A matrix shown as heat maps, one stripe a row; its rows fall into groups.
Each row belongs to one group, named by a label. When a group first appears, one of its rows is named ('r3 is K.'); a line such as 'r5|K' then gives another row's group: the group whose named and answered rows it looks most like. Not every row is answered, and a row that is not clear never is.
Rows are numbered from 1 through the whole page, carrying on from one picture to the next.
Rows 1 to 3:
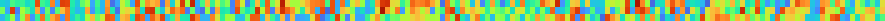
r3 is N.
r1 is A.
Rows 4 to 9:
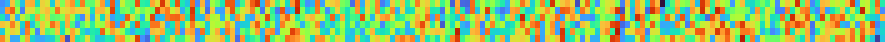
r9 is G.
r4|N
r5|N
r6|A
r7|N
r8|N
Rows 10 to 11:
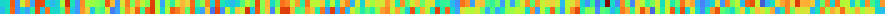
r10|A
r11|A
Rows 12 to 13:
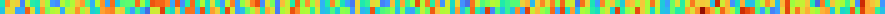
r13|N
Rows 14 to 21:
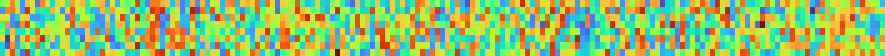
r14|N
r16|G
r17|G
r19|A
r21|N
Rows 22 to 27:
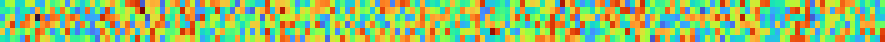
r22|G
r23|A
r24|N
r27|A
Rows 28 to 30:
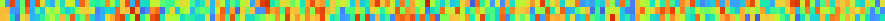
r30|G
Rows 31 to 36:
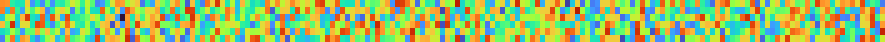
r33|N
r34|A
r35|A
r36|N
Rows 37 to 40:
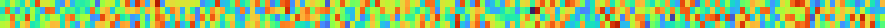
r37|A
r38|G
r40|N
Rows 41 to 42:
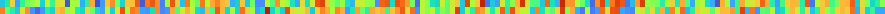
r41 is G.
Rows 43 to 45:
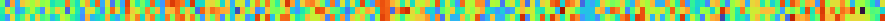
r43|A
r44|G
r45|A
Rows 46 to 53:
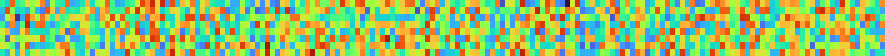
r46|A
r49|A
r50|G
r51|A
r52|G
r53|A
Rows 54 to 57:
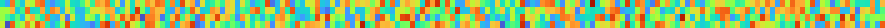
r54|A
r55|N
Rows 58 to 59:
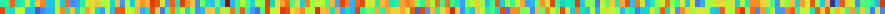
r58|A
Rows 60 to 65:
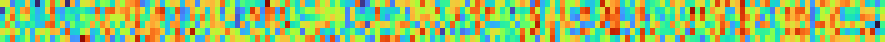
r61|N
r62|N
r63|G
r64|N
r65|A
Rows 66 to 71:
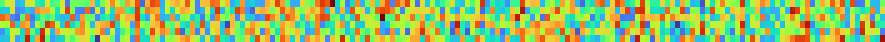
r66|G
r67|A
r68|G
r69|N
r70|N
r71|A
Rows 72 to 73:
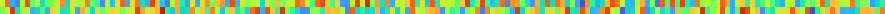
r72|G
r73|N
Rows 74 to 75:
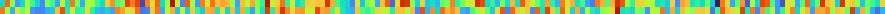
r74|G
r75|G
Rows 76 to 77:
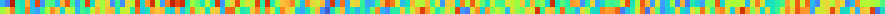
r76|A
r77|N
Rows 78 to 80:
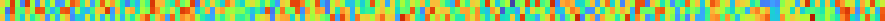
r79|A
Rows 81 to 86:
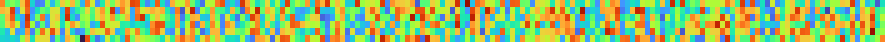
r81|G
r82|N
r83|N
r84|N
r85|N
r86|A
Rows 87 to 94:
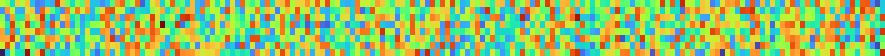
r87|G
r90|N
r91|A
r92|N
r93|G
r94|A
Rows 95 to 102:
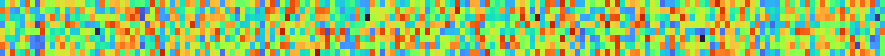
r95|N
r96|G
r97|G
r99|A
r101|G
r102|N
